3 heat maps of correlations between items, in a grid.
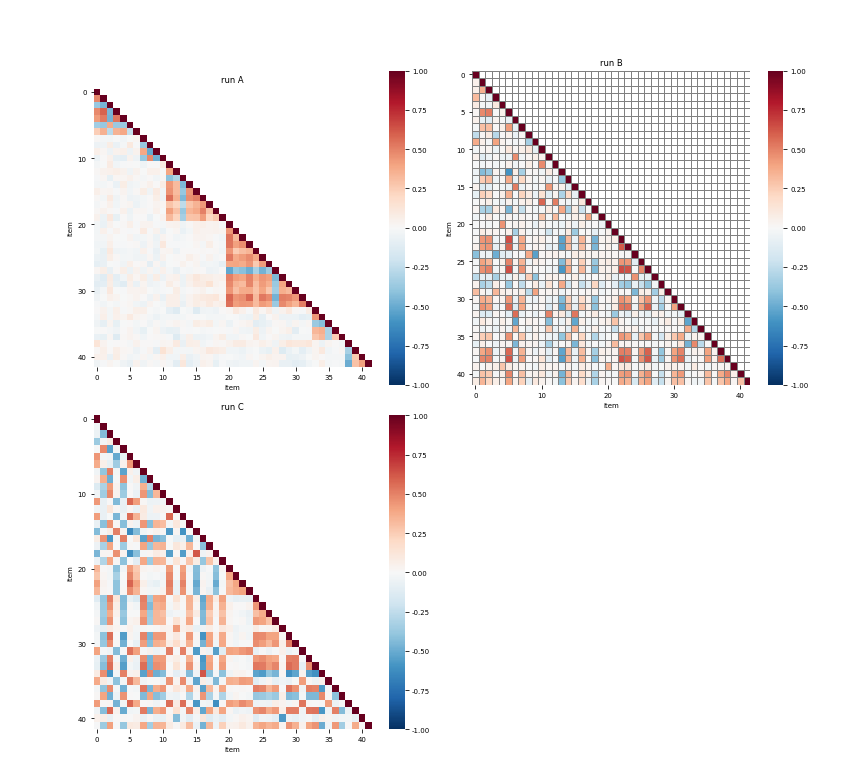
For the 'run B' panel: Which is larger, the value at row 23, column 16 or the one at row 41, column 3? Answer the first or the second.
the first
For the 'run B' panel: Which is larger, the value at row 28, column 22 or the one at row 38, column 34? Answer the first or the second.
the second
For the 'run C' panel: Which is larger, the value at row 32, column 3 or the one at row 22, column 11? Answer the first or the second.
the second
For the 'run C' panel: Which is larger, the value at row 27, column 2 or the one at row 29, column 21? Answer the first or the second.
the first
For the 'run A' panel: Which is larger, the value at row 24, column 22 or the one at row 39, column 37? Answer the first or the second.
the first
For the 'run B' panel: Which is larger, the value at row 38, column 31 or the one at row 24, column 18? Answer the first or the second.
the first
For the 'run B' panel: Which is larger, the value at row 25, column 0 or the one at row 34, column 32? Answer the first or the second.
the second
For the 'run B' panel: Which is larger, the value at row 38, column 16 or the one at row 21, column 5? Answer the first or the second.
the first
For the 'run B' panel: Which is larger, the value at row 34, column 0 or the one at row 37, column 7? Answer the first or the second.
the second
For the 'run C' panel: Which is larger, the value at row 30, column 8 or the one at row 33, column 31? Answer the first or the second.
the second
